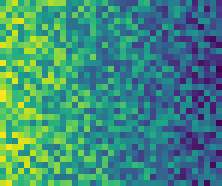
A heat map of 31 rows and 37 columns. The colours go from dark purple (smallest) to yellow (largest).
No row or column stands out. The texture is fine-grained noise. There are no regular stripes. The field climbs toward the left.
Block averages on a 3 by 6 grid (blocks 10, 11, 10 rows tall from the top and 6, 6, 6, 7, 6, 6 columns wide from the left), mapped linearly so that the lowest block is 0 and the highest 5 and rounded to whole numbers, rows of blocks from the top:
5 4 3 2 1 0 / 5 4 3 2 1 0 / 5 4 3 2 1 0
